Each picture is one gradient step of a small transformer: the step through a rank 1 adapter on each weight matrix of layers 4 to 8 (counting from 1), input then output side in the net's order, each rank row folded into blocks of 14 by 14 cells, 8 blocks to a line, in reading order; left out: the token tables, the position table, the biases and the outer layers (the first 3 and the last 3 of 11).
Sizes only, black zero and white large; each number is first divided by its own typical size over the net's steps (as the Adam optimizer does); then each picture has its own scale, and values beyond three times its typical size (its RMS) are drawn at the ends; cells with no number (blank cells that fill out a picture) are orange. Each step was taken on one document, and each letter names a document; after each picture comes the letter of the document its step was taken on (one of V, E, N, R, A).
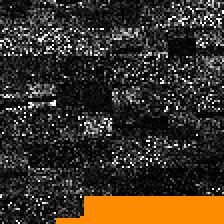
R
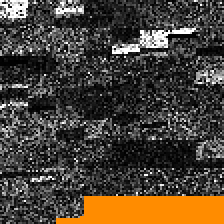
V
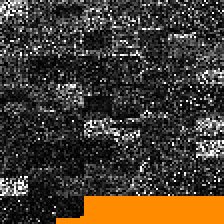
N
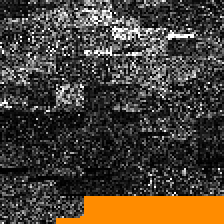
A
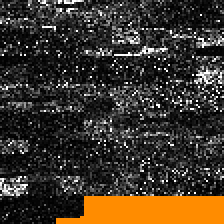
N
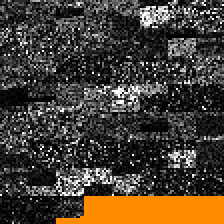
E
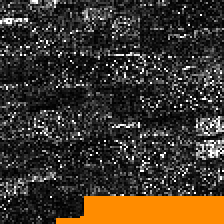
N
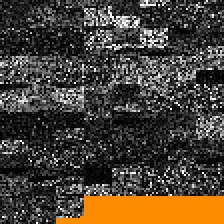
A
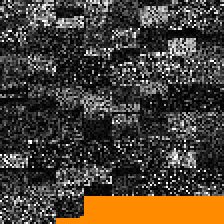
E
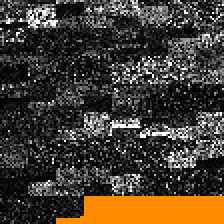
E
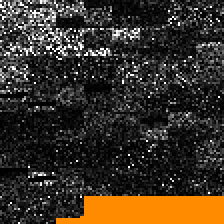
R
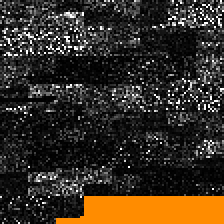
R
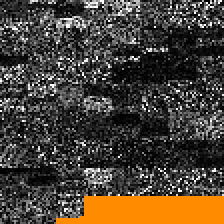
A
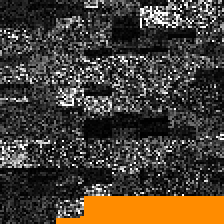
A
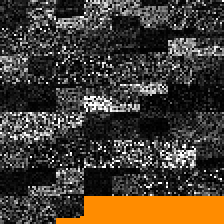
E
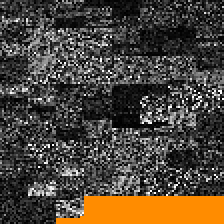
V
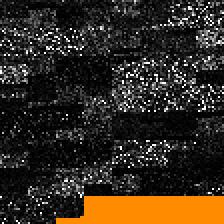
R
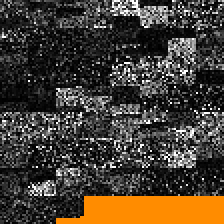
E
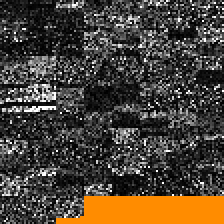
A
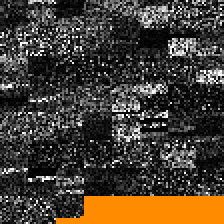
E
